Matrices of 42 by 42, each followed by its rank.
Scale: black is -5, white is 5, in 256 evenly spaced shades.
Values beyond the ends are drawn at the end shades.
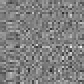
five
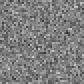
full rank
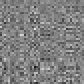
five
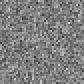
full rank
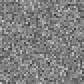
full rank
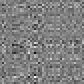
five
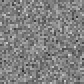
full rank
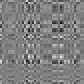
two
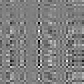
two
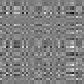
two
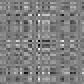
two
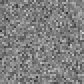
full rank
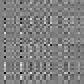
two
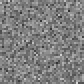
full rank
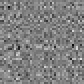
five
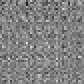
five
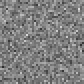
full rank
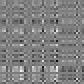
two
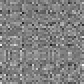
five
